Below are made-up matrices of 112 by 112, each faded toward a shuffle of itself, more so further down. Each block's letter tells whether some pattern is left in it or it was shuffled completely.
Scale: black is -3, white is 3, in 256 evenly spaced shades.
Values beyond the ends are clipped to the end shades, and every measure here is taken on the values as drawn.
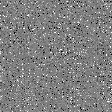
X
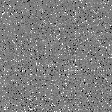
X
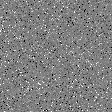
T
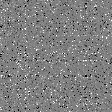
X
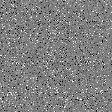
X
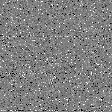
X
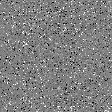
X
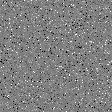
T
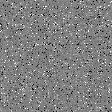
X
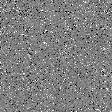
X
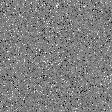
T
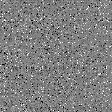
X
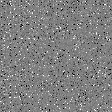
X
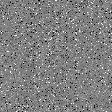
X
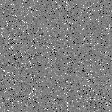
X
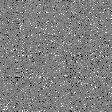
X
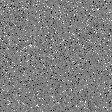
T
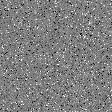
T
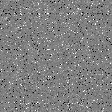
X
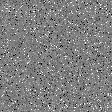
T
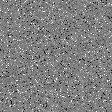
T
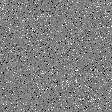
T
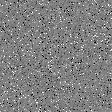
T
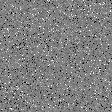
T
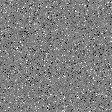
T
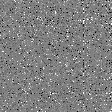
X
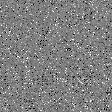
X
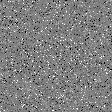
T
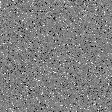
T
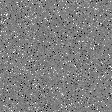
T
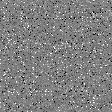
X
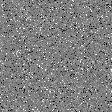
X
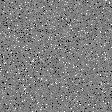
T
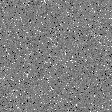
T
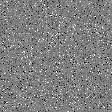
X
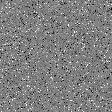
T
